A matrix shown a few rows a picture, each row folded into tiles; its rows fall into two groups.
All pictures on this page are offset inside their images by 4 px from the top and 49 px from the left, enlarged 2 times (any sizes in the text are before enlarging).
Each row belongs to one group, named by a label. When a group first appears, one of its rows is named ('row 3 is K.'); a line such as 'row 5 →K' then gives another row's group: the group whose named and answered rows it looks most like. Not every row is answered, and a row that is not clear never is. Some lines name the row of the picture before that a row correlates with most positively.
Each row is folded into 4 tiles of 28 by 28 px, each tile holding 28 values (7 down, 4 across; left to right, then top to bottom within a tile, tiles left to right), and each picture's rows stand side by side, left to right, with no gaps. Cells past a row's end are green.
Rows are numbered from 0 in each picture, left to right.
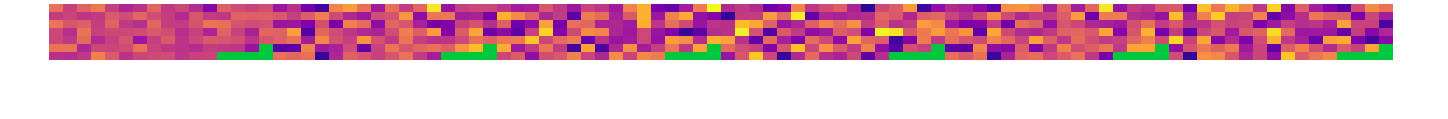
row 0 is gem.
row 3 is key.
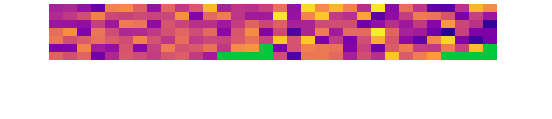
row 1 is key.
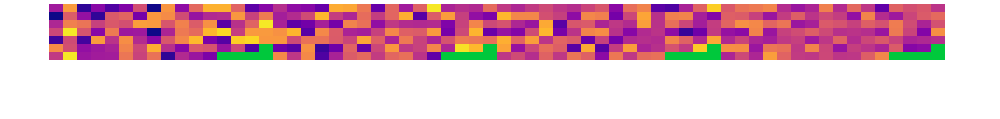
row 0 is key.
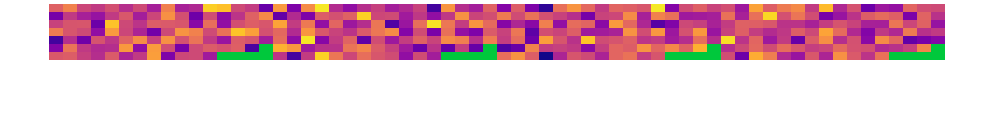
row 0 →key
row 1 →gem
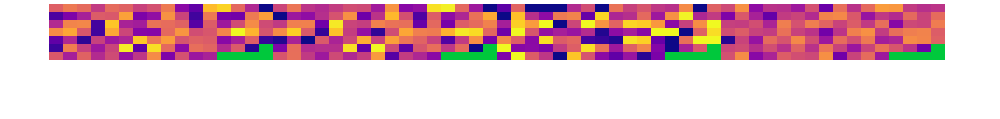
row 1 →key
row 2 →key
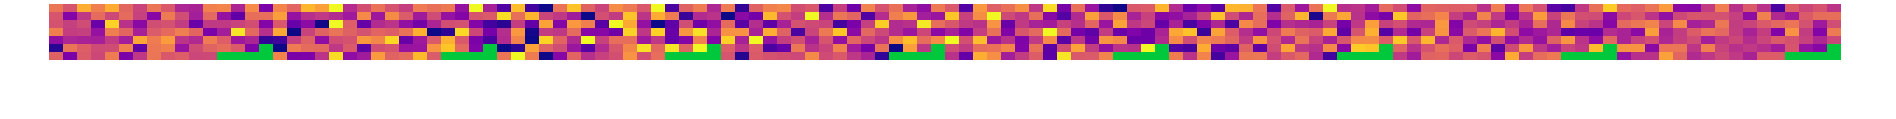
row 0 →key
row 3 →gem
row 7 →gem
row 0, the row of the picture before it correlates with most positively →0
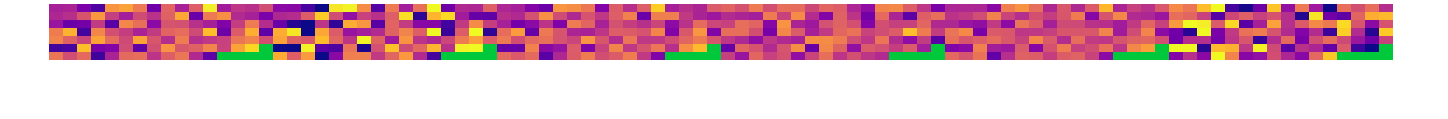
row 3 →key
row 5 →gem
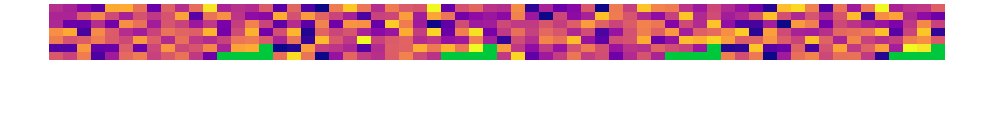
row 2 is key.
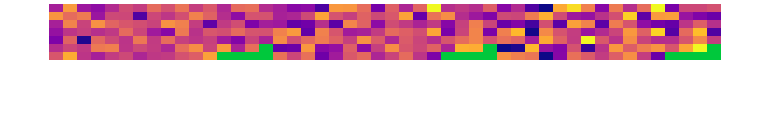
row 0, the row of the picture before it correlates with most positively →1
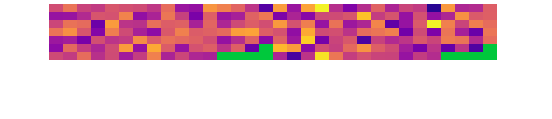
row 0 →key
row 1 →gem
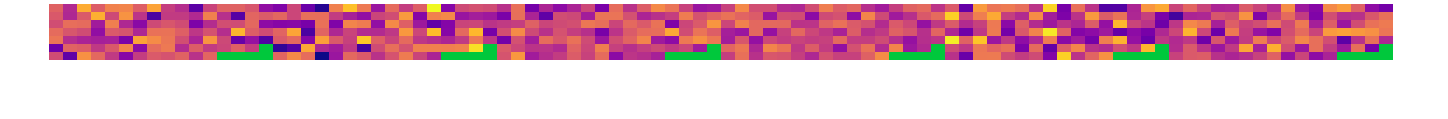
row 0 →key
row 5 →key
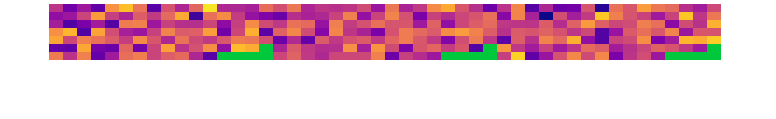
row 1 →key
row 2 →key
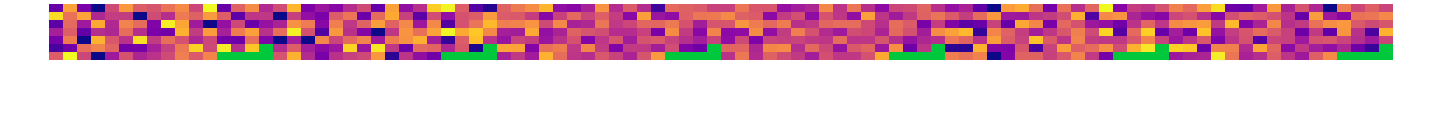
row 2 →gem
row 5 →gem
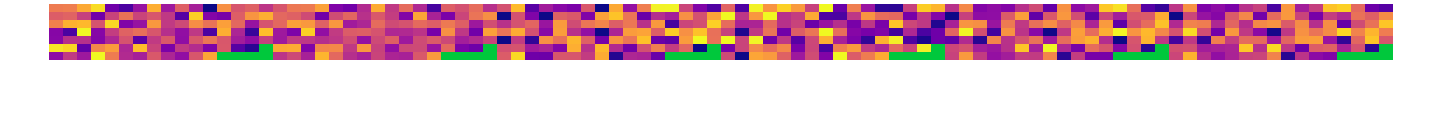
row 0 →gem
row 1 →gem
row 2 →key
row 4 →key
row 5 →key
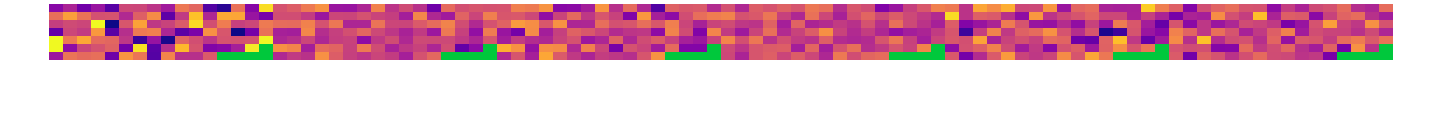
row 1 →gem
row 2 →gem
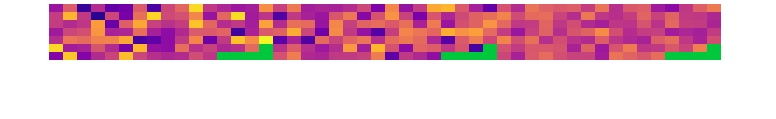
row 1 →key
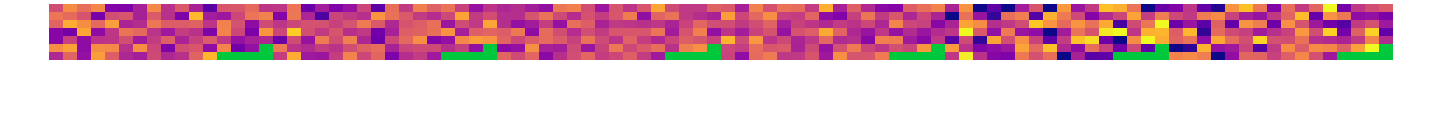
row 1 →key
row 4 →key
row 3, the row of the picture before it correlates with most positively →2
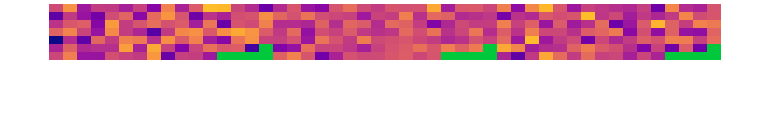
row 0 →key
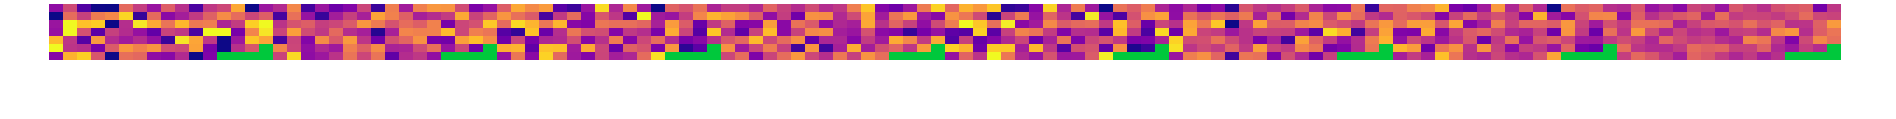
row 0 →key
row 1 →key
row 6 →gem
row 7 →key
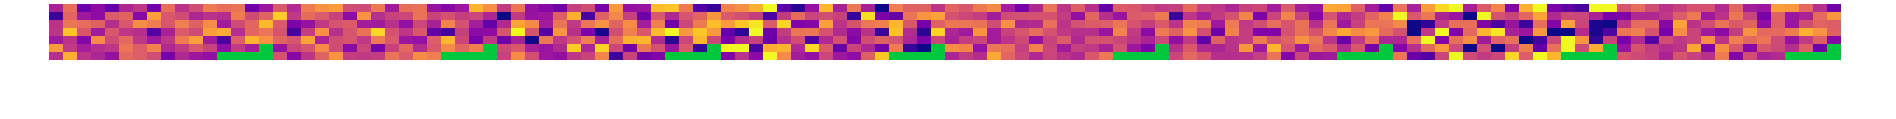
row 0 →key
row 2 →key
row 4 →gem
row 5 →key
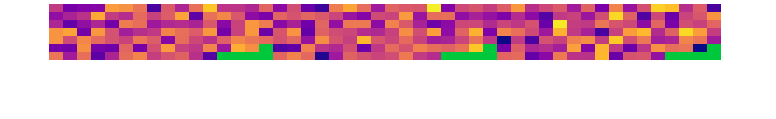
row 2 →key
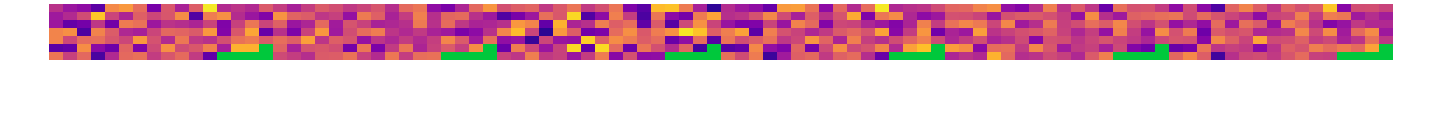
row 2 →key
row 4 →gem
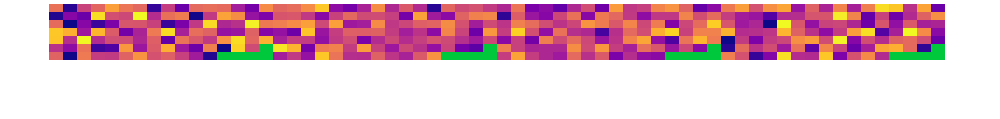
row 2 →key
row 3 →key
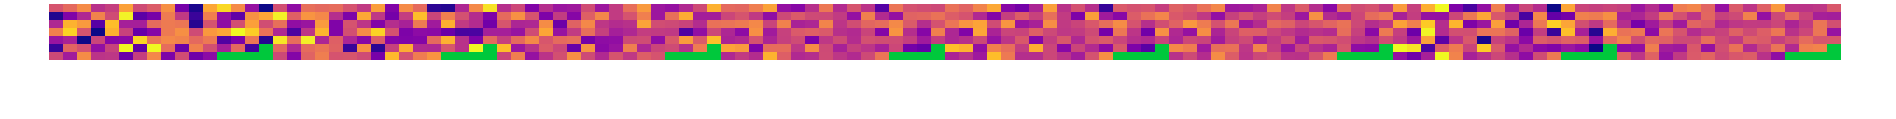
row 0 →key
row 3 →gem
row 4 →gem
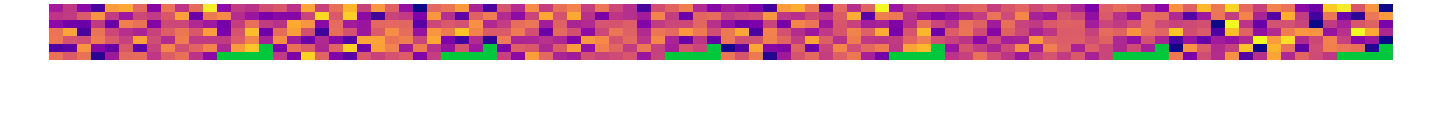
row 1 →key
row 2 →key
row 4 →key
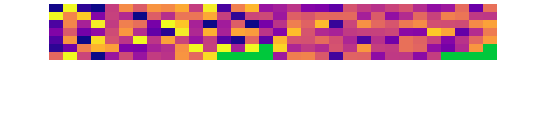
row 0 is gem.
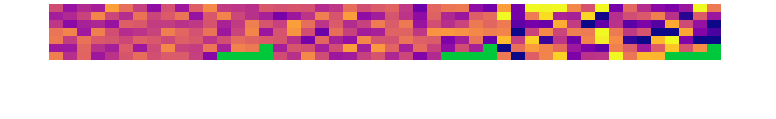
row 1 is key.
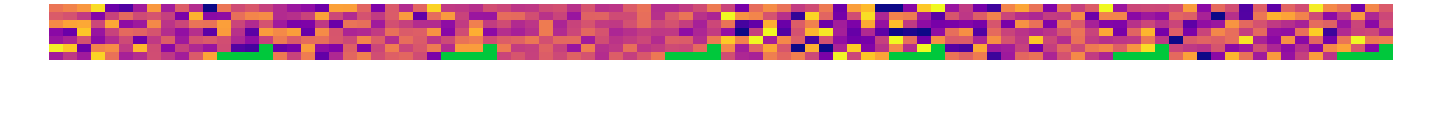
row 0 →gem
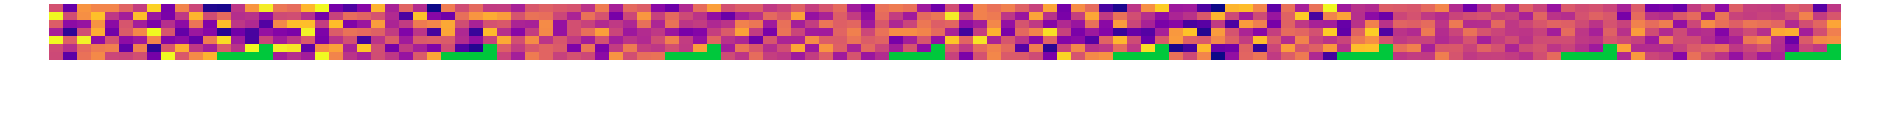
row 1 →gem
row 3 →key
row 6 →gem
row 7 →key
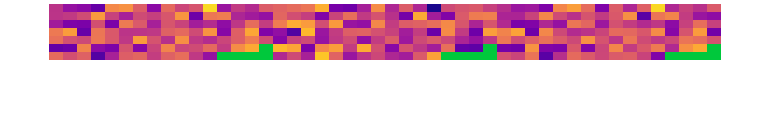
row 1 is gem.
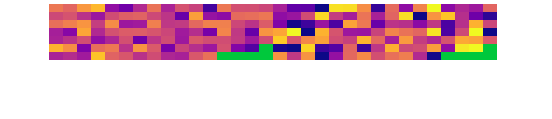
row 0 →gem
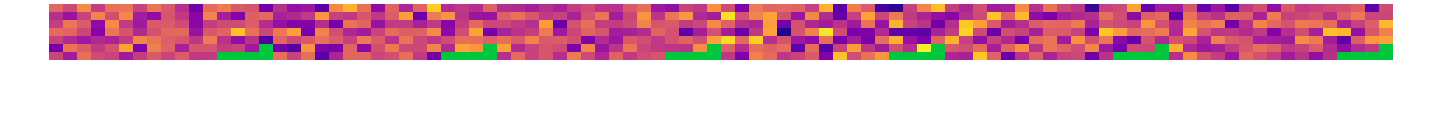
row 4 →key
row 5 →key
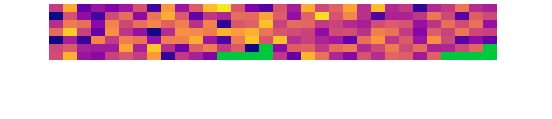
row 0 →key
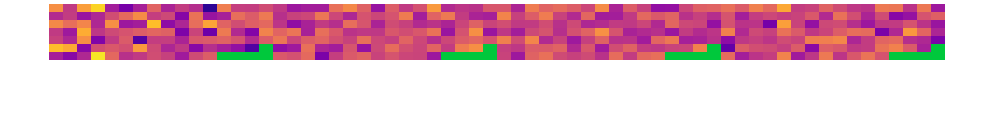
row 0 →gem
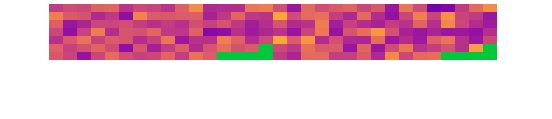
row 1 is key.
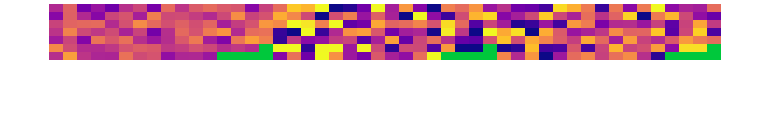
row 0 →key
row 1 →gem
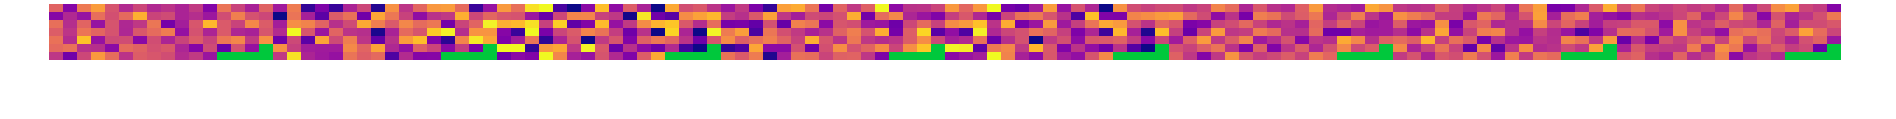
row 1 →key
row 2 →gem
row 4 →gem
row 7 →key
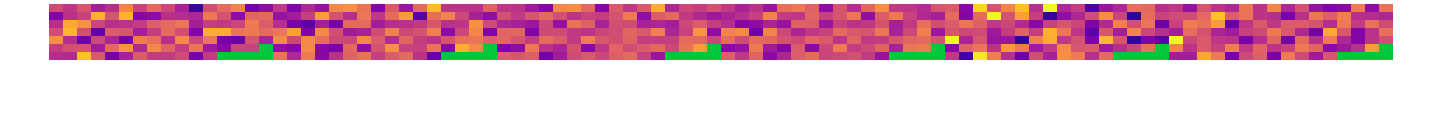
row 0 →key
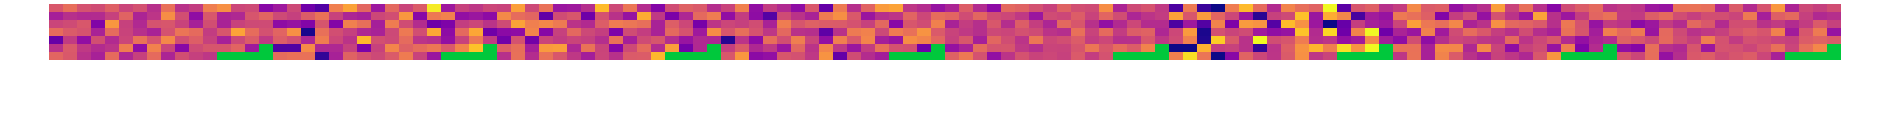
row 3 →key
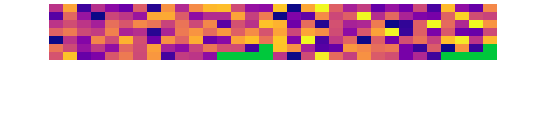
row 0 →key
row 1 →gem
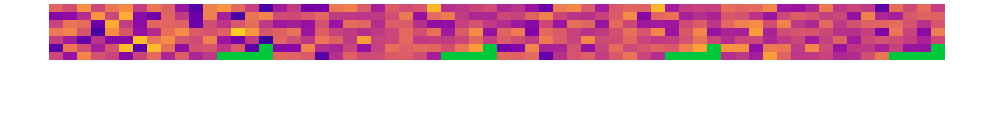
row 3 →gem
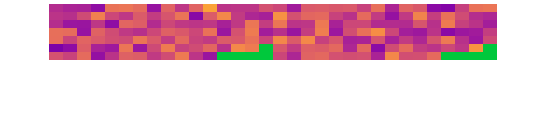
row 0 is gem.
